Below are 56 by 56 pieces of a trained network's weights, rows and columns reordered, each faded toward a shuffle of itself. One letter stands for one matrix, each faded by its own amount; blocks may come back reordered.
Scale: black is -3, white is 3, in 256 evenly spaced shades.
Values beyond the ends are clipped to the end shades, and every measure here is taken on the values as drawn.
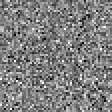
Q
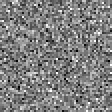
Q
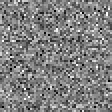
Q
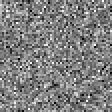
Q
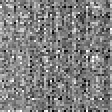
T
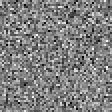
Q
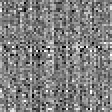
T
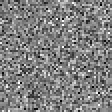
Q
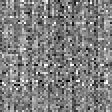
T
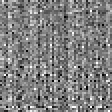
T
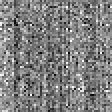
T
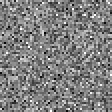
Q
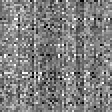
T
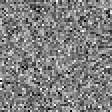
Q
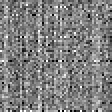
T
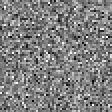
Q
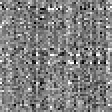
T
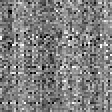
T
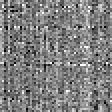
T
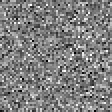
Q
